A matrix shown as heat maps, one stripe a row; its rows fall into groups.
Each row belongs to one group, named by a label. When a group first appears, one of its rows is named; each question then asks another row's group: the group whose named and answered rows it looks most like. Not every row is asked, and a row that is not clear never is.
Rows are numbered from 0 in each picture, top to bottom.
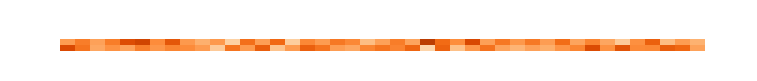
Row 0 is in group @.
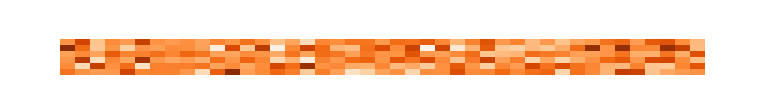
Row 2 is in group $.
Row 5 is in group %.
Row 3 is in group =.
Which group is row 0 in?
=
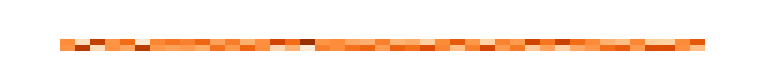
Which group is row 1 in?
=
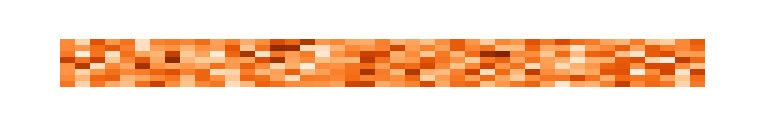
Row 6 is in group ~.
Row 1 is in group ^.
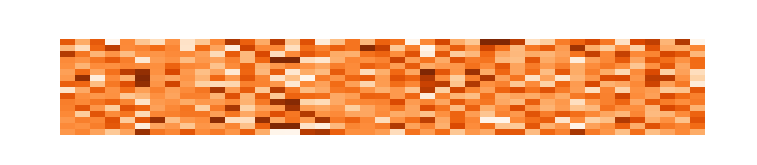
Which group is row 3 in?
^
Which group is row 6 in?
=
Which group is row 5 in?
@
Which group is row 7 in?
@
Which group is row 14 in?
^
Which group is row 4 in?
$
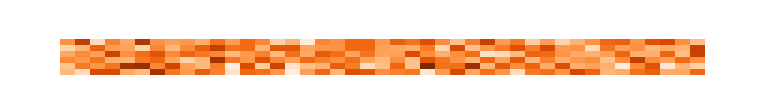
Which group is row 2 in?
$
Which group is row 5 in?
~
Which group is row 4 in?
@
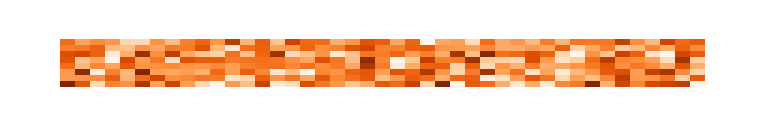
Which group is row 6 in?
$
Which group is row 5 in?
=
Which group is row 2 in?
%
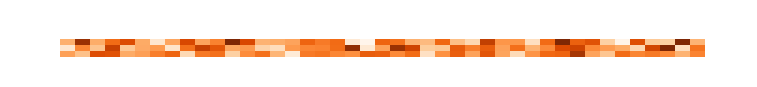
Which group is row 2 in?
~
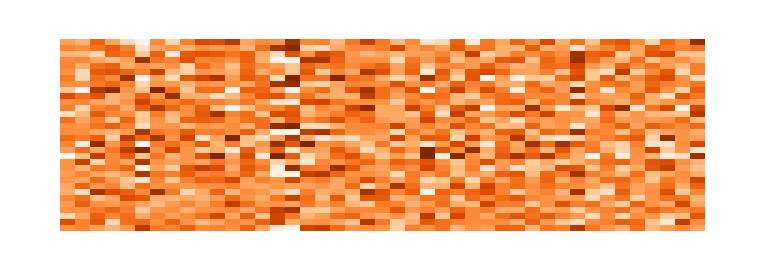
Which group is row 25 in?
~
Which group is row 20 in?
=
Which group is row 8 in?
~
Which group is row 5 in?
~
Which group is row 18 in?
@
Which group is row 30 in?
%
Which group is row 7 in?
^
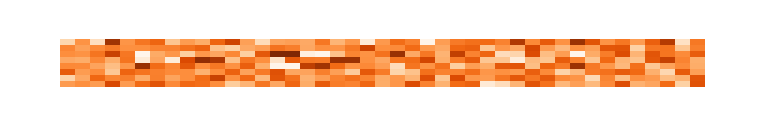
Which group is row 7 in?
$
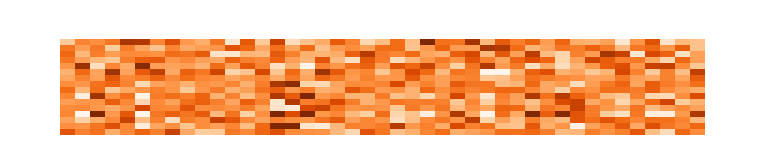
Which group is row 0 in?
@
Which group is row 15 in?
%
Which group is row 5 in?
$
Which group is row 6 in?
$
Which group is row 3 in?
%
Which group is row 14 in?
^
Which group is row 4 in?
=
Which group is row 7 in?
^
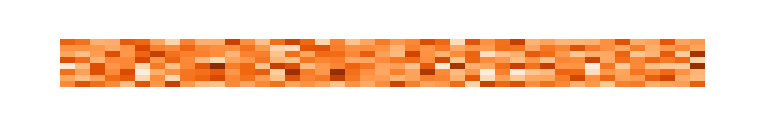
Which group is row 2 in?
$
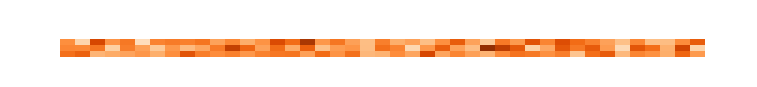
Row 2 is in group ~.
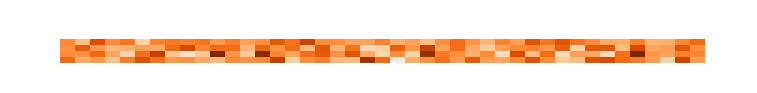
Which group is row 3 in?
%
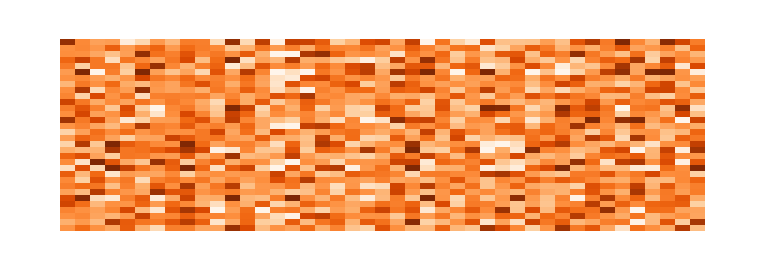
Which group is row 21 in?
$
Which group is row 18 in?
$
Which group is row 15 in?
@
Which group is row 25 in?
~
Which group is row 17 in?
$
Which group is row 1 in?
$
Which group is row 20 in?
~
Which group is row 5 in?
=
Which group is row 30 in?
$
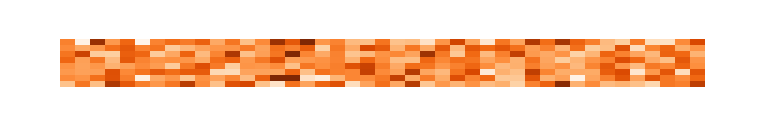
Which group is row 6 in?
^
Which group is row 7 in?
$
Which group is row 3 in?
%
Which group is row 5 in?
$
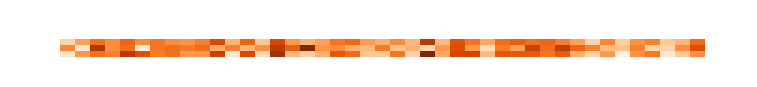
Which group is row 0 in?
@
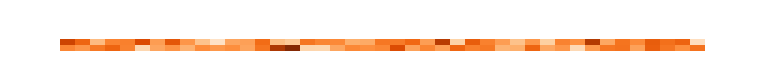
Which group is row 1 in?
^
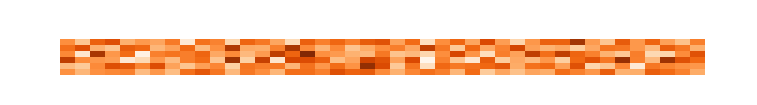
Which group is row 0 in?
~
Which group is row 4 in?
~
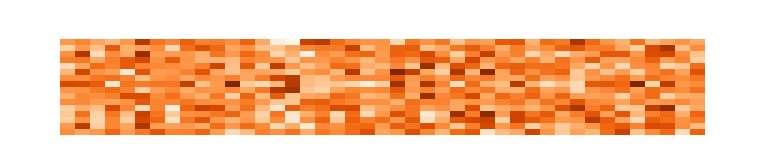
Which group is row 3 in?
@
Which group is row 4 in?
@
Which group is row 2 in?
=
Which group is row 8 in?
^
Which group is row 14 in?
=
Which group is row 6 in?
^
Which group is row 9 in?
@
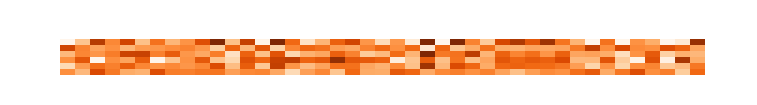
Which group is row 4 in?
@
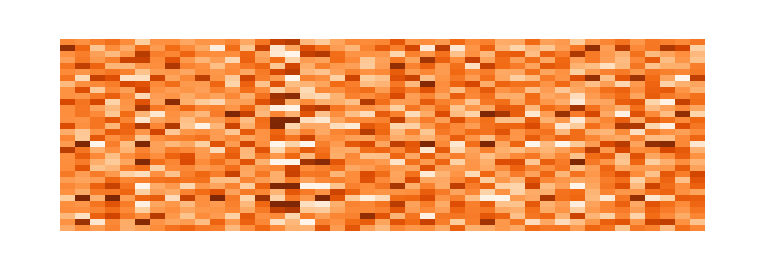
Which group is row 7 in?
@
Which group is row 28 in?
^
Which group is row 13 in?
^
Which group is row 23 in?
$
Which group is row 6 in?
~
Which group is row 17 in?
=
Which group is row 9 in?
^
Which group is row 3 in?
@
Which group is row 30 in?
=
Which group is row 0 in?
^
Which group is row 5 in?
^
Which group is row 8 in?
=
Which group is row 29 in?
~
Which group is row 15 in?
~
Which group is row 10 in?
%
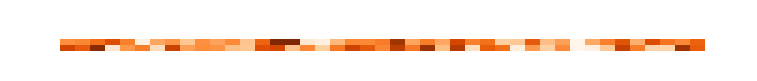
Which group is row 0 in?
^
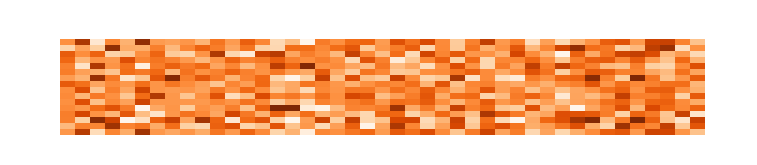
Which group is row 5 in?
%
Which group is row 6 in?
~
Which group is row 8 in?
=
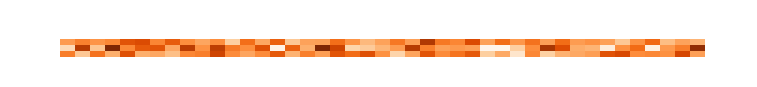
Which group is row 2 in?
%
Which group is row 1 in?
$
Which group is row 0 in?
@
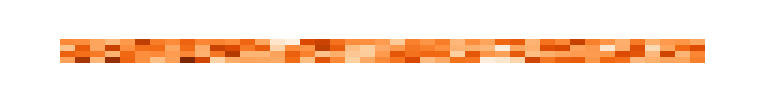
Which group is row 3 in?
$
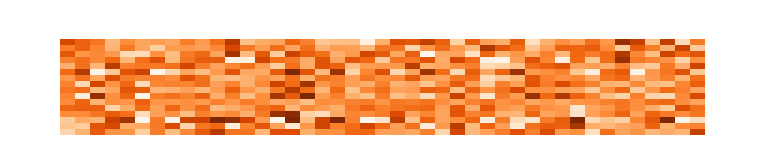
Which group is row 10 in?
=
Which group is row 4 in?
$
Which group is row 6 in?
$
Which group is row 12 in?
^
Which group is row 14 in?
~
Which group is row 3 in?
$
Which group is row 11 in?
%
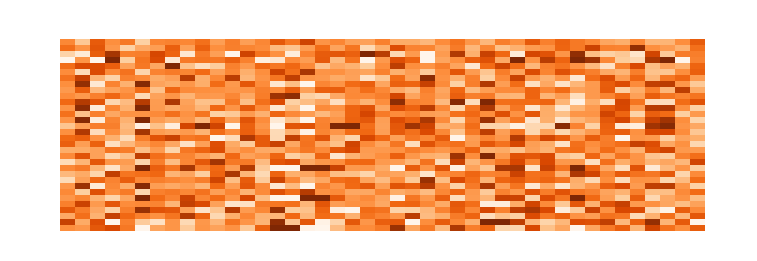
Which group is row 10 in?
%
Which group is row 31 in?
^
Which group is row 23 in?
@
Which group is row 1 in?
~
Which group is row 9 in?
^
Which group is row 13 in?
=
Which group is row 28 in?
%
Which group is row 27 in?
$
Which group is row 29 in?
$
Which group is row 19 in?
%
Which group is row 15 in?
=
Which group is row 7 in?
=
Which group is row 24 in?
=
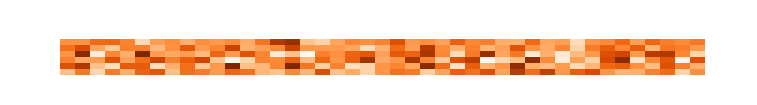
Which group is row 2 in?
=
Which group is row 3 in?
$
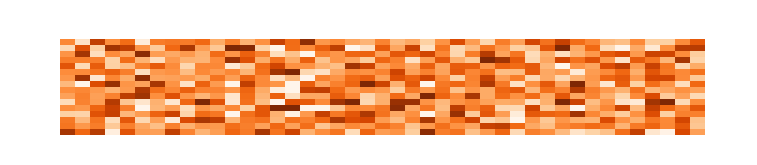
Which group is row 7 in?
~
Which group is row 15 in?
%
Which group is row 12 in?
~
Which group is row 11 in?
^
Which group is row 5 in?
^
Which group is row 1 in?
$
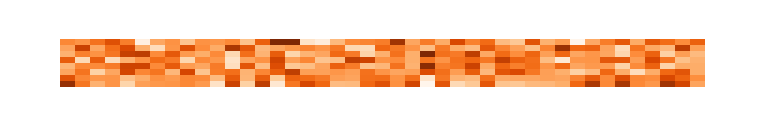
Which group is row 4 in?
@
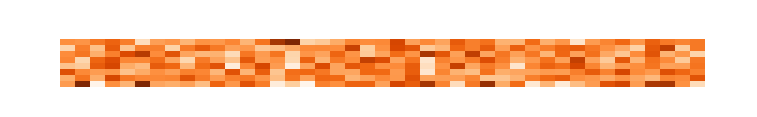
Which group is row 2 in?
@
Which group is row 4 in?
~
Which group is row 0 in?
^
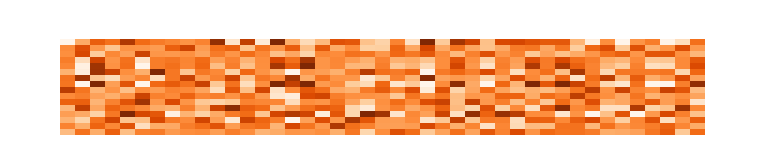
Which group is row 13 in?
~
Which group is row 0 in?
@
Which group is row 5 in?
~
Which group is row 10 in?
@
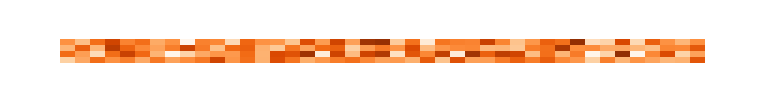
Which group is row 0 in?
~
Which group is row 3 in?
@
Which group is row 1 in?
$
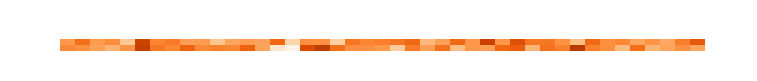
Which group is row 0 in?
%
